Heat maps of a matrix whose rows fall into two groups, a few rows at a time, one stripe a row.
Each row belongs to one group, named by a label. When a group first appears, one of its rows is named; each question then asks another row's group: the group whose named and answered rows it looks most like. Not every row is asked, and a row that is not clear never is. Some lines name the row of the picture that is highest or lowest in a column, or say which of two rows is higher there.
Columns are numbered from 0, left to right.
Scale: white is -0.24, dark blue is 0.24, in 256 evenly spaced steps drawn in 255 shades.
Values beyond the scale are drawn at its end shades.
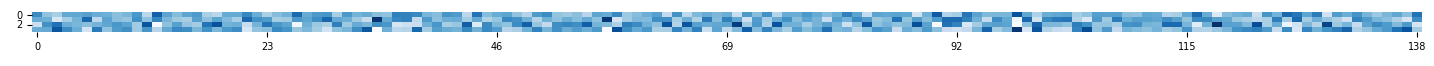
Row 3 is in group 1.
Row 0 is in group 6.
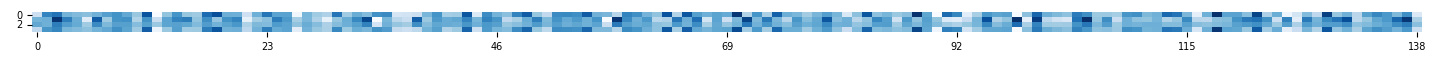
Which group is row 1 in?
1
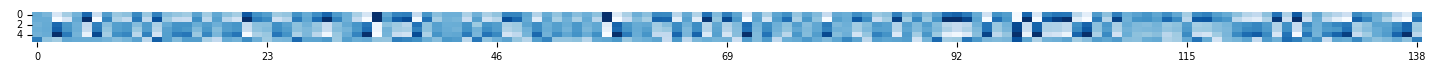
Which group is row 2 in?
1
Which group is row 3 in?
1
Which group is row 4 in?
1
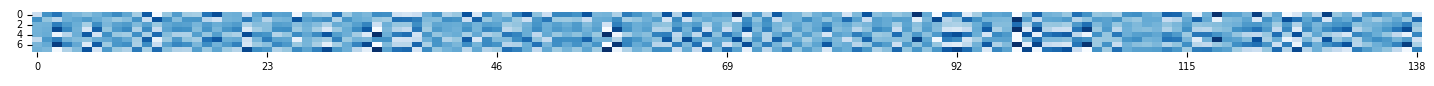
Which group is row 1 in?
6
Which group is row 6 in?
1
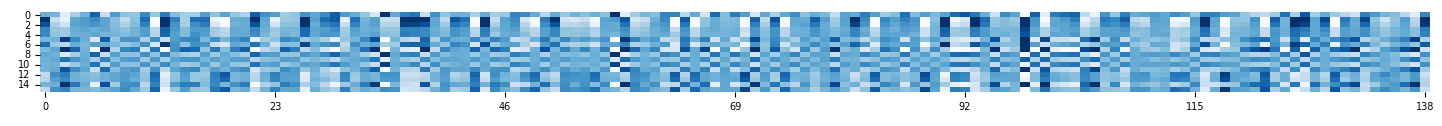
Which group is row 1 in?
6
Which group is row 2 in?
6
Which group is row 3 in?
6
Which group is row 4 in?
6
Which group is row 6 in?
6
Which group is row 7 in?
1
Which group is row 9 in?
1
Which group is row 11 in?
1
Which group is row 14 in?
1
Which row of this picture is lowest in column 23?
1
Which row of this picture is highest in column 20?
7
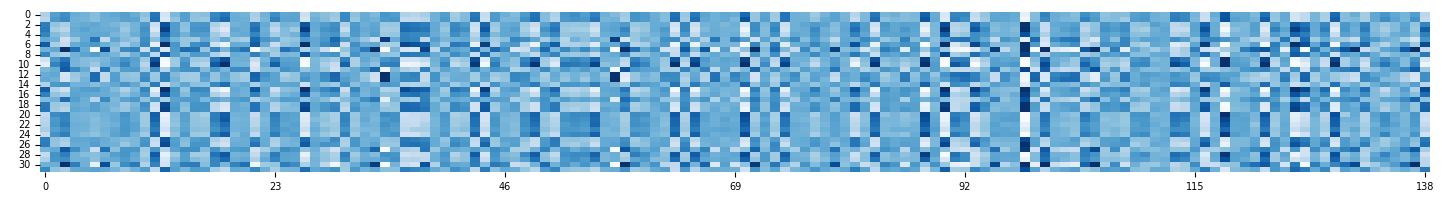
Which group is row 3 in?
6
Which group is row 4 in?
6
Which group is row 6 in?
6
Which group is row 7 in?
1
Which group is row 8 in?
6
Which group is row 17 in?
1
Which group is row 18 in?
6
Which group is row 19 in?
6
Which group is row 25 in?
6
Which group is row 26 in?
6
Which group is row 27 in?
1
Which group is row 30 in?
1
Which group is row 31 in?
6
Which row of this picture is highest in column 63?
10
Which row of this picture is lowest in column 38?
10
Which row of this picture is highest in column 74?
10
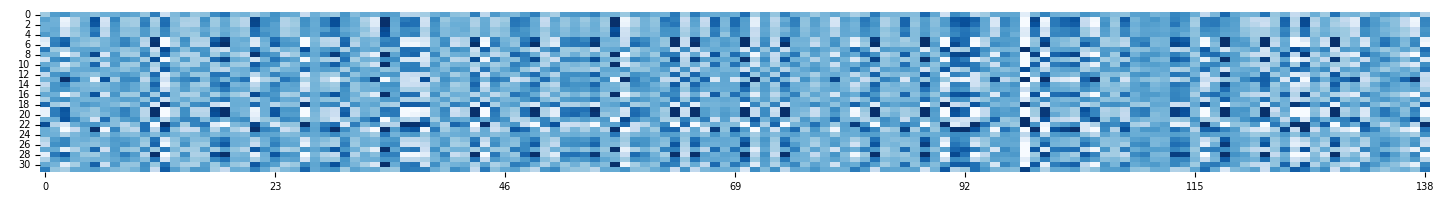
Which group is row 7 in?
6
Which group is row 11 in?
6
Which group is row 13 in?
1
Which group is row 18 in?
6
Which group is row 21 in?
1
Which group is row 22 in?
6
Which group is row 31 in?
6
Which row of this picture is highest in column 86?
23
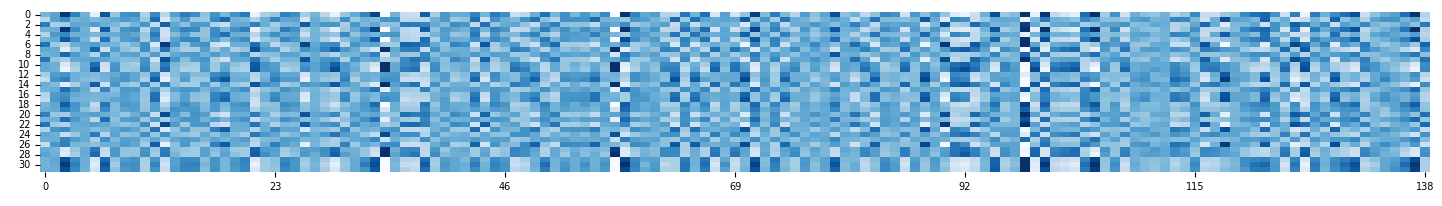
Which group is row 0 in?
1
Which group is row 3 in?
1
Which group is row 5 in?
1
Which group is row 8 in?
1
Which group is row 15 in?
1
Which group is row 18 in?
1
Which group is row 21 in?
1
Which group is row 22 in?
6
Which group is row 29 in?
1
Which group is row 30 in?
1
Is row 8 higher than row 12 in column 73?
Yes
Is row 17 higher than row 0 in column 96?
Yes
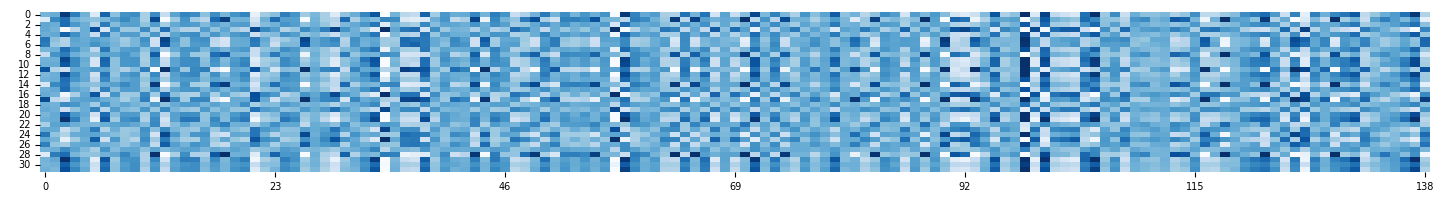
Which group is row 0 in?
1
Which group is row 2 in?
1
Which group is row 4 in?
1
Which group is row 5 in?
6
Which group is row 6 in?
6
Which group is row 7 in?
1
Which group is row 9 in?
1
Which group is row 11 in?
6
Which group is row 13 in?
1
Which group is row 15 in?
1
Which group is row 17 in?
6
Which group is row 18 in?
1
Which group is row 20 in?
1
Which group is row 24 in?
6
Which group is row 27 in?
1
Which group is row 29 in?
1
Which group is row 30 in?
1
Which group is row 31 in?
1
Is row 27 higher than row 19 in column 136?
Yes
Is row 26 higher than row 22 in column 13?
Yes
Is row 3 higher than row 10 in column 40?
No
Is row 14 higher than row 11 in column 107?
No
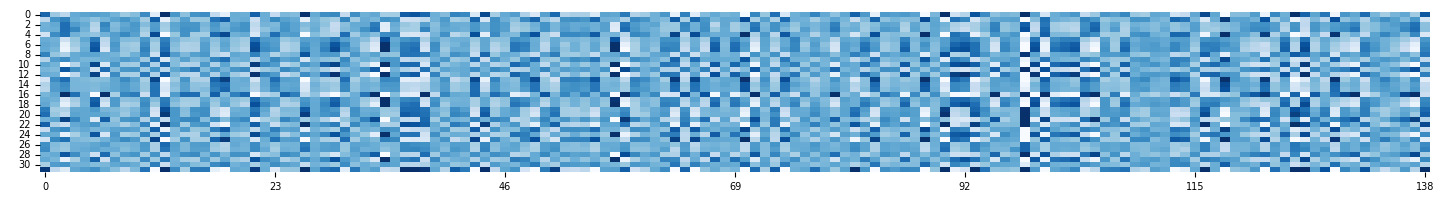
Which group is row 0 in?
6
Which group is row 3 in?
1
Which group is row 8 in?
6
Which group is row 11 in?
1
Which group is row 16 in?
1
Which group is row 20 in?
6
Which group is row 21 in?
1
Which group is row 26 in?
6
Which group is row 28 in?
1
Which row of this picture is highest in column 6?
16
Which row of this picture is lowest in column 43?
31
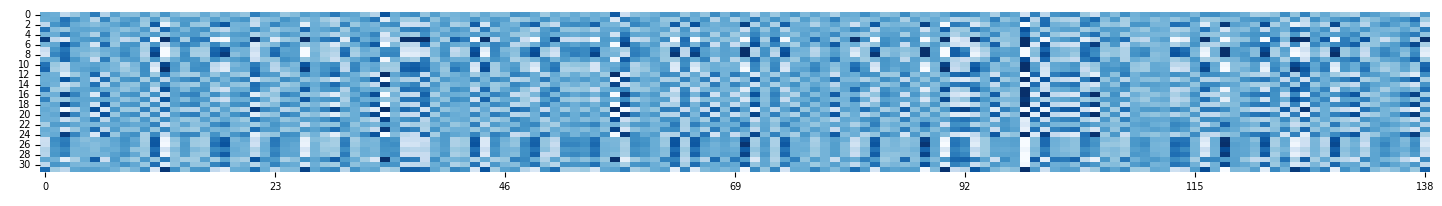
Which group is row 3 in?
6
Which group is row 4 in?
1
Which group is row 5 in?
6
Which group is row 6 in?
1
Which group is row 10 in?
6
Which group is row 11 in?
6
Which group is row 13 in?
1
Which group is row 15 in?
6
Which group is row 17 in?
6
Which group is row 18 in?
1
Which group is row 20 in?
1
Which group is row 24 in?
1
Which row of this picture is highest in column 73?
5
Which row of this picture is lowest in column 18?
5
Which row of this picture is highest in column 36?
5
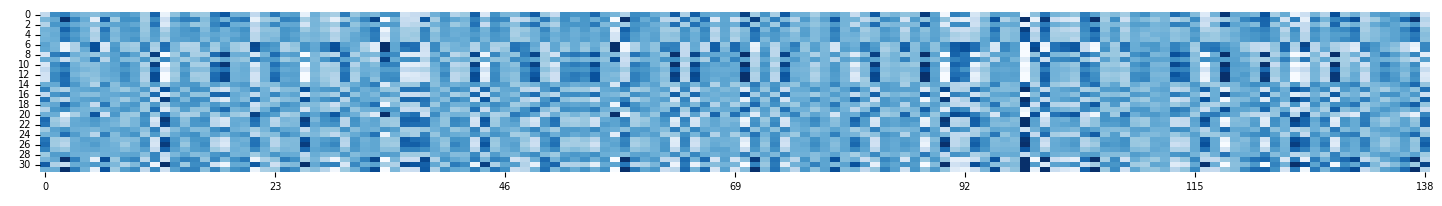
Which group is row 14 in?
1
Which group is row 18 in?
1
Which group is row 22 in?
6
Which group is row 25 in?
6
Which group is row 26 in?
6
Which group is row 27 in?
6
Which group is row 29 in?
1
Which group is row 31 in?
1
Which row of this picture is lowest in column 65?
30
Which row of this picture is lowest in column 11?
30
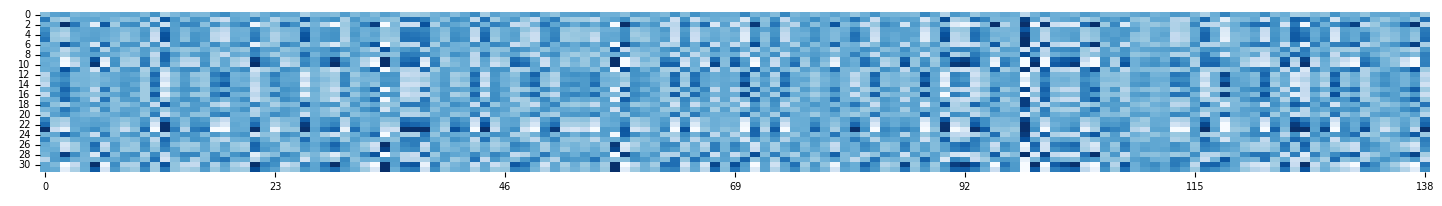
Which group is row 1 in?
6
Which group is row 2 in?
1
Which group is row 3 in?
6
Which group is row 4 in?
6
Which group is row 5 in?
6
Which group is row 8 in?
6
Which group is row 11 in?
1
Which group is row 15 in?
1
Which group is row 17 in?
1
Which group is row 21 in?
6
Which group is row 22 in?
6
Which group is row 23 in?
6
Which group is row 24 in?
1
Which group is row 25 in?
6
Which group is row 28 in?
1
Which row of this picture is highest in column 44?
23
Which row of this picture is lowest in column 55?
23
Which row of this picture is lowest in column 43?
23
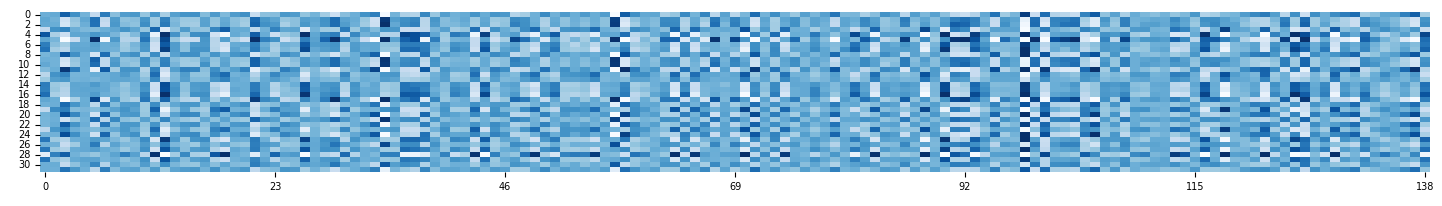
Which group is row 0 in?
1
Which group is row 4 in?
6
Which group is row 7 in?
6
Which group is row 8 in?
1
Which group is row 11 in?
1
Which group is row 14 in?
6
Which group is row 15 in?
6
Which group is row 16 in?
6
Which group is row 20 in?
1
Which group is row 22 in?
1
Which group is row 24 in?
1
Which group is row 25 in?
6
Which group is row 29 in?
6
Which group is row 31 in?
1
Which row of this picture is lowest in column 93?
28
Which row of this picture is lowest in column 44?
28
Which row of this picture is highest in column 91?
5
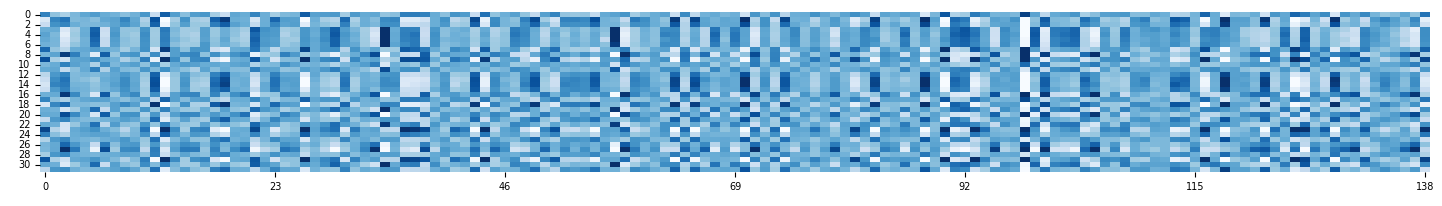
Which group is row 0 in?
6
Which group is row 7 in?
6
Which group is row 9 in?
6
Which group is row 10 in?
1
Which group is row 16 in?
1
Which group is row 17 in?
6
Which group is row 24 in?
6
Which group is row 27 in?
1
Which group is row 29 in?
6
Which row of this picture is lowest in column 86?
27
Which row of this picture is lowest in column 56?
5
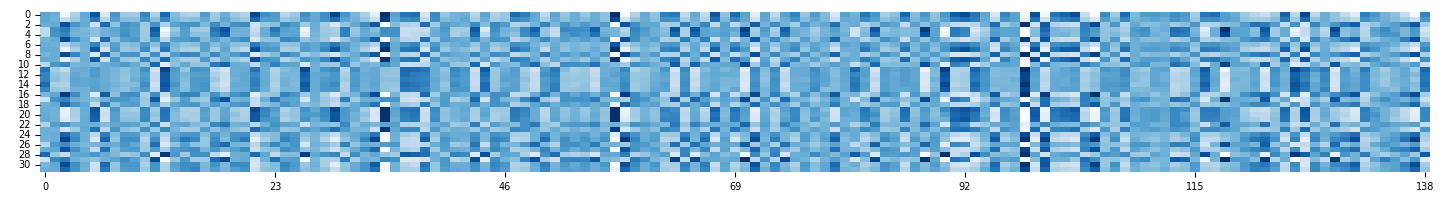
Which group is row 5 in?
1
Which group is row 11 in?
6
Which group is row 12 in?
6
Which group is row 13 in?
6
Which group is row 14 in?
6
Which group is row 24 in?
1
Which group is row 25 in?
1
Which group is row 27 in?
1
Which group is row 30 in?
1
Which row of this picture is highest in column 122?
29
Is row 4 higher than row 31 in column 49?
Yes
